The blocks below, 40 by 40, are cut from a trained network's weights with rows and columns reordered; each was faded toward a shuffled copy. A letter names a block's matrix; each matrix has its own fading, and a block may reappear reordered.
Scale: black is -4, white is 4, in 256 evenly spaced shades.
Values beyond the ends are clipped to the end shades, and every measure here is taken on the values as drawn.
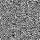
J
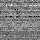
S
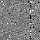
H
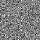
H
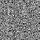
J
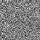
H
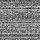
S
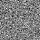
J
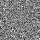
J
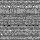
S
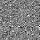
H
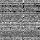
S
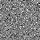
J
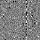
H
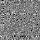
H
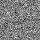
J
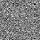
H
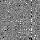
H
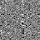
H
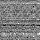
S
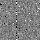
H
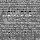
S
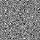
H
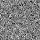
J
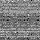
S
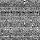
S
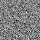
J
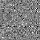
H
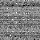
S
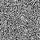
J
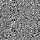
H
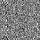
H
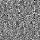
H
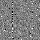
H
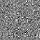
H
